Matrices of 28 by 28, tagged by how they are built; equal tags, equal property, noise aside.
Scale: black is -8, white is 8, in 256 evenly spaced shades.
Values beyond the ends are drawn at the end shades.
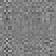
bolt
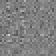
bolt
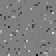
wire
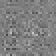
bolt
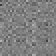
bolt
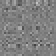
bolt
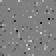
wire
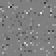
wire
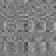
bolt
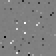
wire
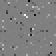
wire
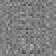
bolt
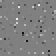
wire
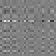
bolt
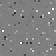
wire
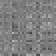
bolt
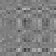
bolt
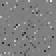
wire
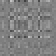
bolt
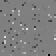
wire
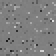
wire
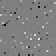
wire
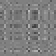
bolt
